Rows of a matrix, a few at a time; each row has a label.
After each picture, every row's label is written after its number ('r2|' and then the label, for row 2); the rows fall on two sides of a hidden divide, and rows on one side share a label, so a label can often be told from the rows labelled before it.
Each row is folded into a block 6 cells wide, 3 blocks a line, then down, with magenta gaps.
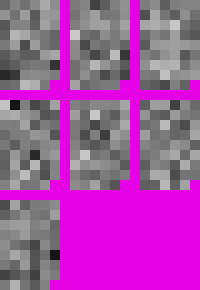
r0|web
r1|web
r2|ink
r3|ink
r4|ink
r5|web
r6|web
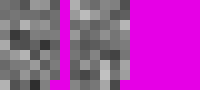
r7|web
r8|ink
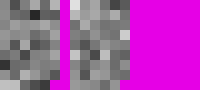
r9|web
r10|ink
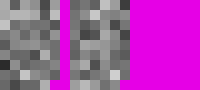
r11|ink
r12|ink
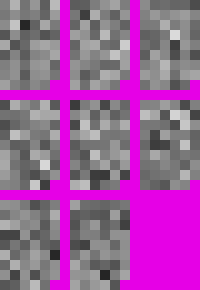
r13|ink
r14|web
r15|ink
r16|web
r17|web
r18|ink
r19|ink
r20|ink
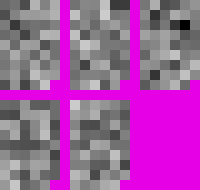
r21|ink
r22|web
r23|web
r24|ink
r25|ink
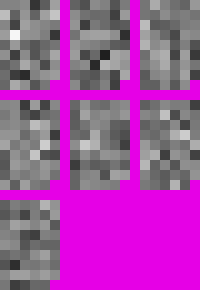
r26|web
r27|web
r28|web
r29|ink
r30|web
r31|ink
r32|web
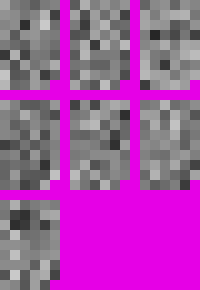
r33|ink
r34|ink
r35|ink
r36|ink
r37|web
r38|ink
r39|web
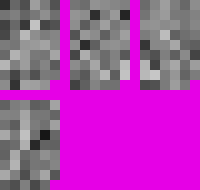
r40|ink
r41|ink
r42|ink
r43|web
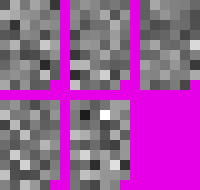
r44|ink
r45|ink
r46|ink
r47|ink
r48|web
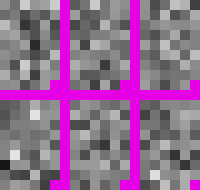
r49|web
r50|ink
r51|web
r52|web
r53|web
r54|ink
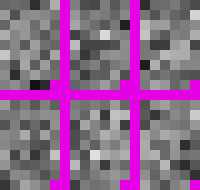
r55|web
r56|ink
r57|web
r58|web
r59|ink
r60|web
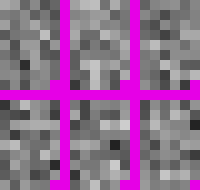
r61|ink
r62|ink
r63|ink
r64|web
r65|web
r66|ink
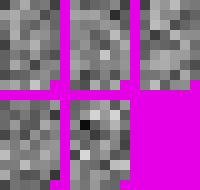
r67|ink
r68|ink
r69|ink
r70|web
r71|ink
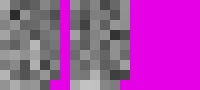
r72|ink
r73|web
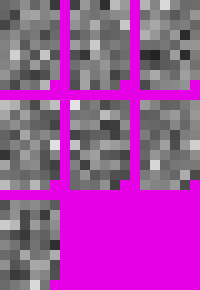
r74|web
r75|web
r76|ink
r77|ink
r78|ink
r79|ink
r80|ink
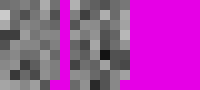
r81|ink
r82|web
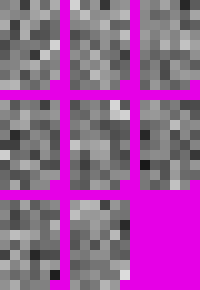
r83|ink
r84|ink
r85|ink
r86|ink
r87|web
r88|ink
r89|web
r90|ink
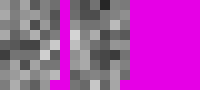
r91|ink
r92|web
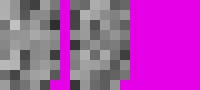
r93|ink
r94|ink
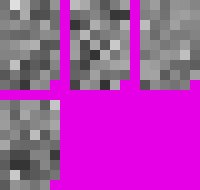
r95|ink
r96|web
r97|ink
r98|web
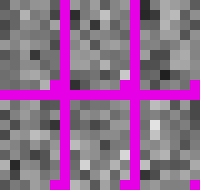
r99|web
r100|ink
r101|web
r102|ink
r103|web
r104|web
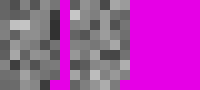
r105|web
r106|ink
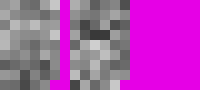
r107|web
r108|ink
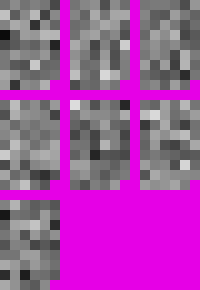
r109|ink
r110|ink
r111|web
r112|web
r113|ink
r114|ink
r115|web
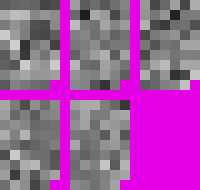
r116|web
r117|web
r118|ink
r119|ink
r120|ink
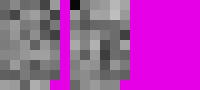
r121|web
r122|web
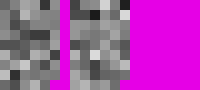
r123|ink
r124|web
